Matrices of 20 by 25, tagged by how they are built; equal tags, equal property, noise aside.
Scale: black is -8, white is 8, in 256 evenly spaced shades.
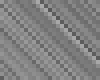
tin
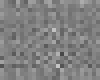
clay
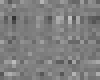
clay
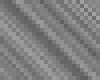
tin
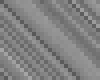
tin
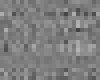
clay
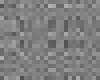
clay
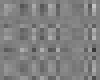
clay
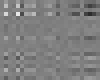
clay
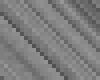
tin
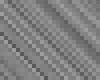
tin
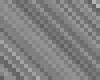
tin
